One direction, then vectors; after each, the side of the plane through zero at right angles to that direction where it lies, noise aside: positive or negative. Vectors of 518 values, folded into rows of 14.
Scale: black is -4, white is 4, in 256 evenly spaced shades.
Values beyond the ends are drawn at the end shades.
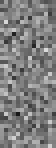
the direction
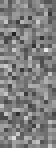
positive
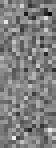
positive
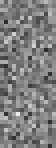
negative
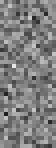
negative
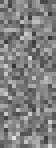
positive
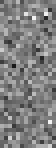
positive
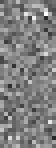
positive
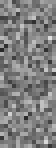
negative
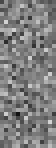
positive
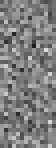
positive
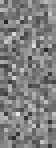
negative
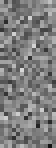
negative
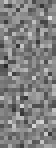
negative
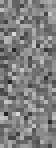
negative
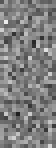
positive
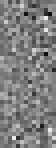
positive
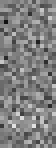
negative
